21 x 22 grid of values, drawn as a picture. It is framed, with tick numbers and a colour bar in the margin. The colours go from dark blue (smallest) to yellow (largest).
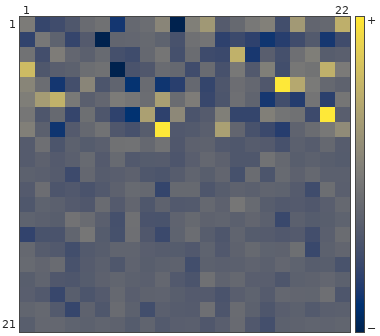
Seam: horizontal, 40% of the way down, the bottom part calmer. Grain: fine. Histogram: skewed, a long tail of high values. Slope: none. Stripes: none.
